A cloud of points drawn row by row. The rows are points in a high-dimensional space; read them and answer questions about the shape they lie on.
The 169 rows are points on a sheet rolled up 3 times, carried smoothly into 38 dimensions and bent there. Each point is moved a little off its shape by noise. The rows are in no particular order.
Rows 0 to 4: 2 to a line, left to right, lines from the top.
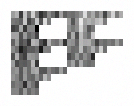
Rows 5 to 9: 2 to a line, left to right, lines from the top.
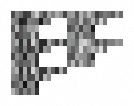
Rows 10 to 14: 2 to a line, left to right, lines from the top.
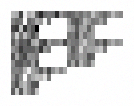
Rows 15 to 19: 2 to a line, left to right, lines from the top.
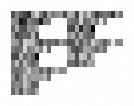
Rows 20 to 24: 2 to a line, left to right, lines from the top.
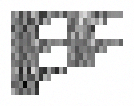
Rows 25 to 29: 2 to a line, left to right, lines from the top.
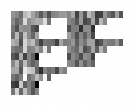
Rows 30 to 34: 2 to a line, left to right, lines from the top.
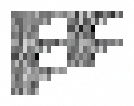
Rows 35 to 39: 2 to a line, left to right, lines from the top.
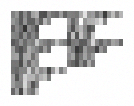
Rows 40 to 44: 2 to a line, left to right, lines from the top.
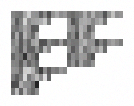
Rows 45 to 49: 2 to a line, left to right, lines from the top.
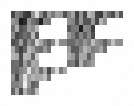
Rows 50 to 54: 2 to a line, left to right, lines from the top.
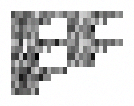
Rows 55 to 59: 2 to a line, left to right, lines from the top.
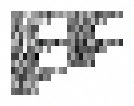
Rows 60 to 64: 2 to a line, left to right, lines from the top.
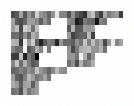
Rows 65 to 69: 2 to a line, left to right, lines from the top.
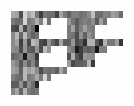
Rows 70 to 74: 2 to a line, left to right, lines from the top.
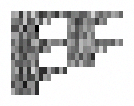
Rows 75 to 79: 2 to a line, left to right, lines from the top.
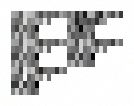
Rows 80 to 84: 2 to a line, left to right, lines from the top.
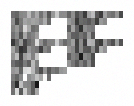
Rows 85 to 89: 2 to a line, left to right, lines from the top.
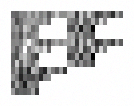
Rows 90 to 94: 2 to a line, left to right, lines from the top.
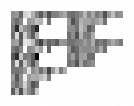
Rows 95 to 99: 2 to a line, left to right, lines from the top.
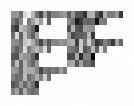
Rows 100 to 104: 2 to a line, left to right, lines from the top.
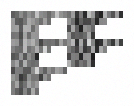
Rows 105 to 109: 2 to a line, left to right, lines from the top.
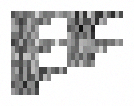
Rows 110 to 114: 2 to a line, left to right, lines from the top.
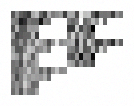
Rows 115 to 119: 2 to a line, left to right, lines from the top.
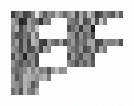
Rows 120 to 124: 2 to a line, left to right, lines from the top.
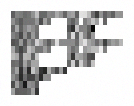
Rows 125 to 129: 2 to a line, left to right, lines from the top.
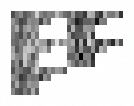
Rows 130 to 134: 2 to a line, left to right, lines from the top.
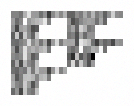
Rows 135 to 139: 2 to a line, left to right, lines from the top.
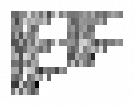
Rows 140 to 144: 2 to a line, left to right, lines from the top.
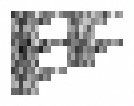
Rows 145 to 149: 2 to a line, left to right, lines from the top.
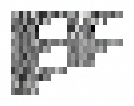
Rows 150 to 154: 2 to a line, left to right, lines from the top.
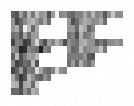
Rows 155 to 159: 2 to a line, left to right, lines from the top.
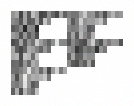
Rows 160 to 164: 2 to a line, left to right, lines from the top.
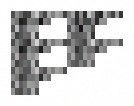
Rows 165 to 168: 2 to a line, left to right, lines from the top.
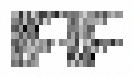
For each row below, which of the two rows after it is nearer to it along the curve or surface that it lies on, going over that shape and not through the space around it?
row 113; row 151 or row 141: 151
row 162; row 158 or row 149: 149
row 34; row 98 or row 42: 98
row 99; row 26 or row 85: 26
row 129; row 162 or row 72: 72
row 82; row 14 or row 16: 14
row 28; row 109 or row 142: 109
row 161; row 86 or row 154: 86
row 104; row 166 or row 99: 166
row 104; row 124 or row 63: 124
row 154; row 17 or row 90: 90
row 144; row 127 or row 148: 127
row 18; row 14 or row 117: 14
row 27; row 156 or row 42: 156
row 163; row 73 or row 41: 41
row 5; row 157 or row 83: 157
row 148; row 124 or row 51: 51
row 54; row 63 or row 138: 63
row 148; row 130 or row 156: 156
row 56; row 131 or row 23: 23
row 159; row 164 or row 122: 122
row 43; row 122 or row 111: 122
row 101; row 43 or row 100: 100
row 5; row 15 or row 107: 15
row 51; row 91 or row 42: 91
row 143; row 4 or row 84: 4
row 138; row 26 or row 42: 26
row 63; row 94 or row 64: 94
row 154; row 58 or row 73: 58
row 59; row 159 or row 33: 159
